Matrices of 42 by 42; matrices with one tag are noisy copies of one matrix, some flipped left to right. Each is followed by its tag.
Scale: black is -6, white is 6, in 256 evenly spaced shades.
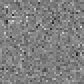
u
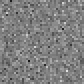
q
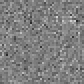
u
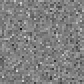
q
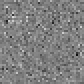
u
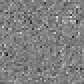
u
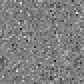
q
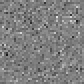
u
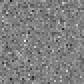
q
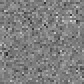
u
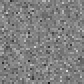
q
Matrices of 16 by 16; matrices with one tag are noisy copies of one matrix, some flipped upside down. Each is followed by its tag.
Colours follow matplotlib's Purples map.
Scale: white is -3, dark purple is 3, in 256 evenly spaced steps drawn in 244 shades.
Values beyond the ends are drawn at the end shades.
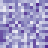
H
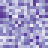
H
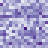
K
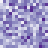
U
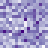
K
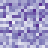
K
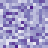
U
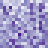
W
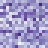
K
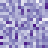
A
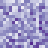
W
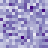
U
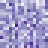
A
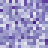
A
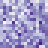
W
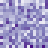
A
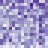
W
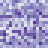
K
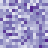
U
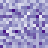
K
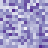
U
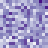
U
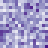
H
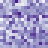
K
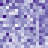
W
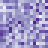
H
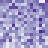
W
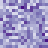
U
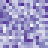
H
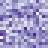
K
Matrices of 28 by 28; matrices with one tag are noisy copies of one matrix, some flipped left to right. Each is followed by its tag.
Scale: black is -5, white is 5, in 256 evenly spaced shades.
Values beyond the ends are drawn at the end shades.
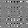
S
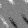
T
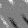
T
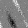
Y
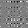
S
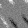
T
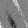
Y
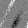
Y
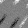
T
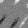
T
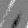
Y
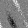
Y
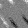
T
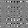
S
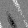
Y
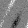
Y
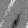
Y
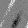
Y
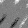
T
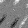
T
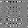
S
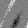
Y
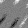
T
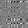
S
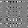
S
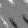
T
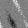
Y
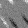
T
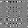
S
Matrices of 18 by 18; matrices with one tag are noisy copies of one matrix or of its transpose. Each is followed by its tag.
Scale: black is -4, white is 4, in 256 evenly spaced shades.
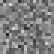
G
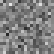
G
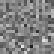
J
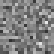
J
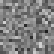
J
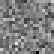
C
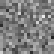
C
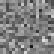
J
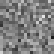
C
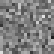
C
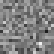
J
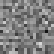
J
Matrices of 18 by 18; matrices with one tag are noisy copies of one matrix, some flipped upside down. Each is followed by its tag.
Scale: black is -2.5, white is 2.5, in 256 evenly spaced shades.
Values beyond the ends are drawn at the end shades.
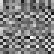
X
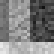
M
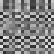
X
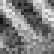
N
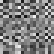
X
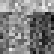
M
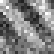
N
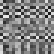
X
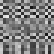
X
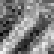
N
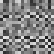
X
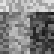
M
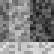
M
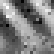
N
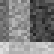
M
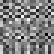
X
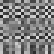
X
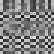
X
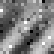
N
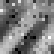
N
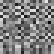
X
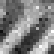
N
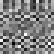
X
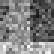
M
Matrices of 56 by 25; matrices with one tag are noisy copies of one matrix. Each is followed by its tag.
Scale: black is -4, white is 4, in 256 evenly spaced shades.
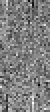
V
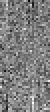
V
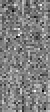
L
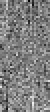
V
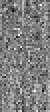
L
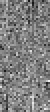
V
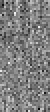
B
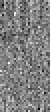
B
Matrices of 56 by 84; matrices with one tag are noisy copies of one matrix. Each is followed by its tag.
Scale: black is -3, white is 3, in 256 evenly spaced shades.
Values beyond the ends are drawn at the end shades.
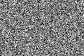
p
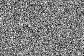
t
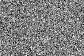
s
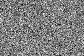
t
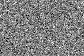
p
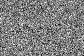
t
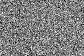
s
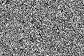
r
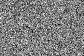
t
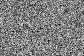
t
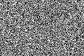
p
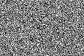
r
